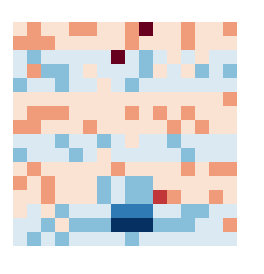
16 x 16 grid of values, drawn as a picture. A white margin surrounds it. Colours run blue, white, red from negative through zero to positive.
Ninth with the lowest average: bottom middle. Odd patch: lower, in the bottom middle. Stripes: horizontal, repeating 3 times.
